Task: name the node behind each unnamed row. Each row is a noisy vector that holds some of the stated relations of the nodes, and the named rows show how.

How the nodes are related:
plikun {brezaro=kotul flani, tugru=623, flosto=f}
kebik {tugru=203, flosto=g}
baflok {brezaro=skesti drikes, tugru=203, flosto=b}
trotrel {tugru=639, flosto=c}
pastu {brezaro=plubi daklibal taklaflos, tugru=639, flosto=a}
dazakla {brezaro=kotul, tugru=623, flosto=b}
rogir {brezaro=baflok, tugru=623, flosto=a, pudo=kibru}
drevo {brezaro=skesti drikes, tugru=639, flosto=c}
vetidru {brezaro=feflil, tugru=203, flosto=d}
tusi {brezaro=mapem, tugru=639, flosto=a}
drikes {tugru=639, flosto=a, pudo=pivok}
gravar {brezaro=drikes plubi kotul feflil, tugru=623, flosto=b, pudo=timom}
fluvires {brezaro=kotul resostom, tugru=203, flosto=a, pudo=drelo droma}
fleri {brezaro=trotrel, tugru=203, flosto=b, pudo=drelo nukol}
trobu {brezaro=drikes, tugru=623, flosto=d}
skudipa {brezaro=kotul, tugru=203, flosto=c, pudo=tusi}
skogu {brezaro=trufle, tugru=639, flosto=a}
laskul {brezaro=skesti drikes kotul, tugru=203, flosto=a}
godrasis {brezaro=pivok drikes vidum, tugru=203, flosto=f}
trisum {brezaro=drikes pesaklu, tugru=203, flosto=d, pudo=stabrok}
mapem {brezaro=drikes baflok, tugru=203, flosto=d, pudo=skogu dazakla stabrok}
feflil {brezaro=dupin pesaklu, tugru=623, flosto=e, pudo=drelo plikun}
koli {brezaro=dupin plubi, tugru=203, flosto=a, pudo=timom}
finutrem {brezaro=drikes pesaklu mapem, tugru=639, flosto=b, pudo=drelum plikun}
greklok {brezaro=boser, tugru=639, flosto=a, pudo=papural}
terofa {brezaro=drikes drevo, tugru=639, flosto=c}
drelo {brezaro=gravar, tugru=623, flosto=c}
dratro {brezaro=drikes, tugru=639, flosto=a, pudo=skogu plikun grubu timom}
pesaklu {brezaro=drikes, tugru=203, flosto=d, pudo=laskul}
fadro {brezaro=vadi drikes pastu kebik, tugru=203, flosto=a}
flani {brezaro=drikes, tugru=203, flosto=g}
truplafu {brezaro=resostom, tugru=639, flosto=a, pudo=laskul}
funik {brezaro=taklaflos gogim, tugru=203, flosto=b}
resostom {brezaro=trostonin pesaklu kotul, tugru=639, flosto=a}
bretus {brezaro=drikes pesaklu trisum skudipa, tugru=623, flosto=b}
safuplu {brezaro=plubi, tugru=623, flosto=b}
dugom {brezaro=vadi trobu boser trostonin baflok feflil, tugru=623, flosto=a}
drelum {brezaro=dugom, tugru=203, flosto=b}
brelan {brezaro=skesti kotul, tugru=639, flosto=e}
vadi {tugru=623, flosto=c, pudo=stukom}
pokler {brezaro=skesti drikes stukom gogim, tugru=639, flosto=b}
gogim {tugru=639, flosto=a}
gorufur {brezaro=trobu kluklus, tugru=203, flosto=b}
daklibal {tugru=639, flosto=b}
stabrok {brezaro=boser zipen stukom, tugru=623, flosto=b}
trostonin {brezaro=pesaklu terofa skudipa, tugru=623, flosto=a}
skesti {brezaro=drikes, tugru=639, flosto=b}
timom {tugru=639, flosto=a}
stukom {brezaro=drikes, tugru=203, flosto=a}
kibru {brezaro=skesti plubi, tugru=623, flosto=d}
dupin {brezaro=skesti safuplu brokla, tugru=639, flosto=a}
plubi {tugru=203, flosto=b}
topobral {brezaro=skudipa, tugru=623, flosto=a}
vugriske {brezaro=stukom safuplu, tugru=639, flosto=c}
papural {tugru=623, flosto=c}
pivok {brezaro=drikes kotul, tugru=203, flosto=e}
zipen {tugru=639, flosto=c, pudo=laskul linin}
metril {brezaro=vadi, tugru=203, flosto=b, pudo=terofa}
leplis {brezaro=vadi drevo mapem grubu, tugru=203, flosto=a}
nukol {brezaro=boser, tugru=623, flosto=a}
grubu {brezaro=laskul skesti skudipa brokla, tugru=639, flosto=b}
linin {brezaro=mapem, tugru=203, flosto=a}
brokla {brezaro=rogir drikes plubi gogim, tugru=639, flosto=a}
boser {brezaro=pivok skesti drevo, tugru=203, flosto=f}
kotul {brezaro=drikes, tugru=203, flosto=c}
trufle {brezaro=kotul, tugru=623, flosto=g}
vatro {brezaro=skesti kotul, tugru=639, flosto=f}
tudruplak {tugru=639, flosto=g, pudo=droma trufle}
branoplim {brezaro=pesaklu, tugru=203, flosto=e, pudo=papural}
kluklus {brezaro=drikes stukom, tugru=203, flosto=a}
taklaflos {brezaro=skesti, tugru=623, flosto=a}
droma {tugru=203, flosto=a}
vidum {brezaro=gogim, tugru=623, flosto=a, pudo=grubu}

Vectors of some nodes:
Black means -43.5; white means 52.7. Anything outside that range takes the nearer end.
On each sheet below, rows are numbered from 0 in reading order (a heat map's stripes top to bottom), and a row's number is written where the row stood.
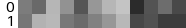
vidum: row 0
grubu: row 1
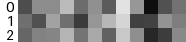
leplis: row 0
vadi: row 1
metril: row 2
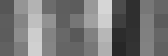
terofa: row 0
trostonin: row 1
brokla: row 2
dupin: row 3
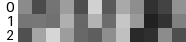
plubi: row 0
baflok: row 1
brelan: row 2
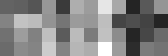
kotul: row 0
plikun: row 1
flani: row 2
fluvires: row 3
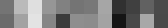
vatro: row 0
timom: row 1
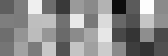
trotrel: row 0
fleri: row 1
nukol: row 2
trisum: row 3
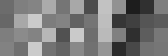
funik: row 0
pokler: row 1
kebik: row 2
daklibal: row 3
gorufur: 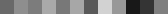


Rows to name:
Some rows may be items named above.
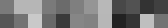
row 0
grubu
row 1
papural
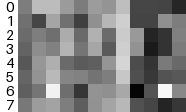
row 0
plikun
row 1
vadi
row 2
baflok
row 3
gorufur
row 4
terofa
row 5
bretus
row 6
trotrel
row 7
dazakla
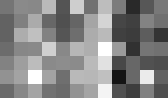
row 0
kebik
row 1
drevo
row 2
skogu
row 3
fluvires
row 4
finutrem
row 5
tudruplak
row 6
drelo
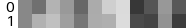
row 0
feflil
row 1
trufle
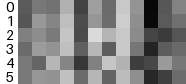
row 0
stukom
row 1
pivok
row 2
mapem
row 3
vetidru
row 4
drikes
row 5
boser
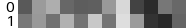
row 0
terofa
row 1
drelum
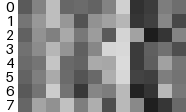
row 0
vugriske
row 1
trobu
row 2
gorufur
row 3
dratro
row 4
zipen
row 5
drevo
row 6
papural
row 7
godrasis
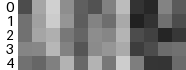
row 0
tusi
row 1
kibru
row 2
stabrok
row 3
skesti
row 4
koli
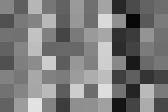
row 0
safuplu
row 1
kluklus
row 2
gogim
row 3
vugriske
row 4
branoplim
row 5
gravar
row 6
droma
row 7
timom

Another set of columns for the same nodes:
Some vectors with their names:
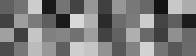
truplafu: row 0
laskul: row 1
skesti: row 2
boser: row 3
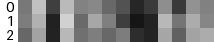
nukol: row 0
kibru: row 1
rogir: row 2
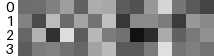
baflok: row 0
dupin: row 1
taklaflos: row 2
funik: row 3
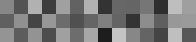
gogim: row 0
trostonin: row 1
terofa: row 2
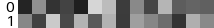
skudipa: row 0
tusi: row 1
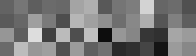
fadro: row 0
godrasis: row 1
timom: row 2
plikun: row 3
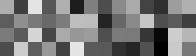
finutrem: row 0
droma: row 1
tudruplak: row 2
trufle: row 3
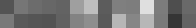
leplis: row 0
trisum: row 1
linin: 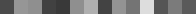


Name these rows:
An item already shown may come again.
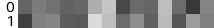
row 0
koli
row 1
kebik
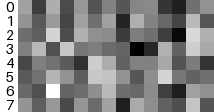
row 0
dratro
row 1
terofa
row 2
tudruplak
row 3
safuplu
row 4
pivok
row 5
boser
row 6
vatro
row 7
terofa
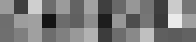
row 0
pokler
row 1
zipen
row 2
drelum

